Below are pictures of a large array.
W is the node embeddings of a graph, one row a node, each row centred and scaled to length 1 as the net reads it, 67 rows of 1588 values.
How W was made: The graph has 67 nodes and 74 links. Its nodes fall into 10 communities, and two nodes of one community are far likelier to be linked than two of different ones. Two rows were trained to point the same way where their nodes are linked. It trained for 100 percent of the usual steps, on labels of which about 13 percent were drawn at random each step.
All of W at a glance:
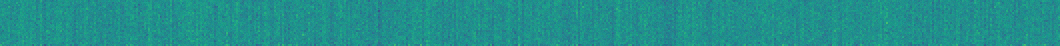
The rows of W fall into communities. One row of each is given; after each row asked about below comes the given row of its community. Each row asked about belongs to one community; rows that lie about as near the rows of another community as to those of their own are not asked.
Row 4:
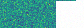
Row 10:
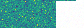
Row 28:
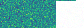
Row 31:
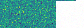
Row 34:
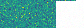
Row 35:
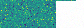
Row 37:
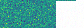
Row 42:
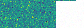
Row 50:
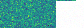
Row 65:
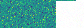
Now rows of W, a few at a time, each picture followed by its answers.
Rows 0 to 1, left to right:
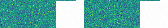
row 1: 28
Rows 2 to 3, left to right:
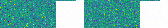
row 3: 31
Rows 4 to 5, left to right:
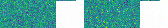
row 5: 34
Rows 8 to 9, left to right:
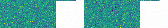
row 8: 4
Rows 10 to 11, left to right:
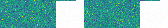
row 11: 34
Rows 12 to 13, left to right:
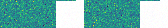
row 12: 10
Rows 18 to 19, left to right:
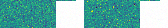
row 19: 28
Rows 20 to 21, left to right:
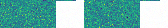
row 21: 4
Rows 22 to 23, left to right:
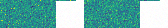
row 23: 42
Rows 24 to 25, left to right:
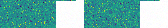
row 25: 42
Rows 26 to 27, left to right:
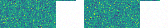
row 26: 35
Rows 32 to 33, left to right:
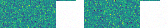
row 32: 37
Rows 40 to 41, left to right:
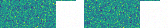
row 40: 65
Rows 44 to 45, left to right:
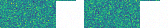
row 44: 65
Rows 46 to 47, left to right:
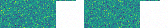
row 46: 35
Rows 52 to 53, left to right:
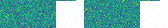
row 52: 50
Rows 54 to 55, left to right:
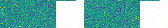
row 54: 34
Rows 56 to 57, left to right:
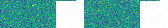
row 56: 35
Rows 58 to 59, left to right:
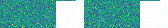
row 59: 37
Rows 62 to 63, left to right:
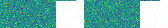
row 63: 42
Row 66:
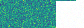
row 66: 28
